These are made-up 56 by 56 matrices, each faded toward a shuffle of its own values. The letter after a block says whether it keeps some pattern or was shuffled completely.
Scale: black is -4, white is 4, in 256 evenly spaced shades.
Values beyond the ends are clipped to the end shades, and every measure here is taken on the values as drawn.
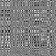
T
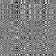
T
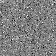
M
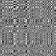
T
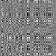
T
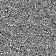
M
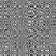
T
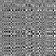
T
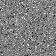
M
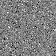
M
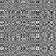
T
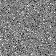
M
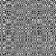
T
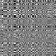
T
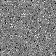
M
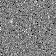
M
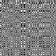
T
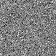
M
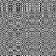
T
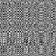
T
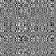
T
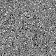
M
